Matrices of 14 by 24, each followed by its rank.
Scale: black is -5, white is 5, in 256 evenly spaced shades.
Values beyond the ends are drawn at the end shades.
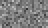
full rank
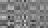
two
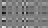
one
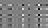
one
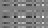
one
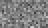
full rank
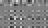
two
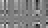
two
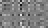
two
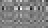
two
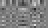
two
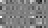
two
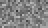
full rank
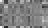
two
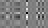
one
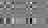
one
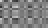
one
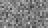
full rank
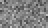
full rank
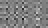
two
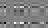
one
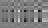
one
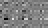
two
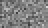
full rank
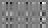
one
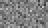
full rank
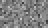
full rank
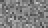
full rank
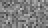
full rank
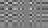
one
